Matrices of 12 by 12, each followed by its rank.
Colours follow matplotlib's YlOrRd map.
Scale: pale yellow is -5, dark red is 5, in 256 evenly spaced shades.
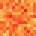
full rank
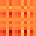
one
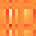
one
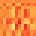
two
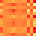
one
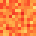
full rank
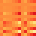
one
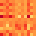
two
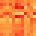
two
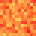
full rank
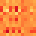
two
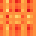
one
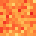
full rank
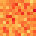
full rank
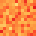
full rank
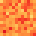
full rank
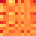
two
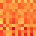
two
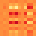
one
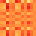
one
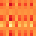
one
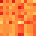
two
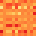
two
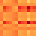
one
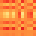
one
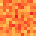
full rank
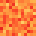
full rank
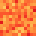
full rank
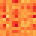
two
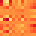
two
